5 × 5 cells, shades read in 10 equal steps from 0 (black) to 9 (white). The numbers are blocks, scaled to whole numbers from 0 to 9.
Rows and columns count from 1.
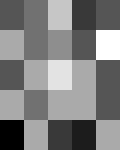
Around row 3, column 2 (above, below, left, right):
4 4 3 8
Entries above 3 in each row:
2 4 3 4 2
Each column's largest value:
6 6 8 6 9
